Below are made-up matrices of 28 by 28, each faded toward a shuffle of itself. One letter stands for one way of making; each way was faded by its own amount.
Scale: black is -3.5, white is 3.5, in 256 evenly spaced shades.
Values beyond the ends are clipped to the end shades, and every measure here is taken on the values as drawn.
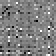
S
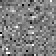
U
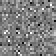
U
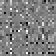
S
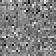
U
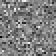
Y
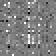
S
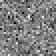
Y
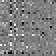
S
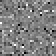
U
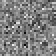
Y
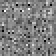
U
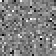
U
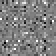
S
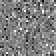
U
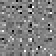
S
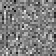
Y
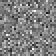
Y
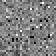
U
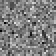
Y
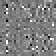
S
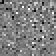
U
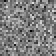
Y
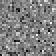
U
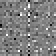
S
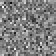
Y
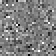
U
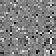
S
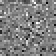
U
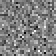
Y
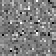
U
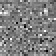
U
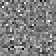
Y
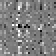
S
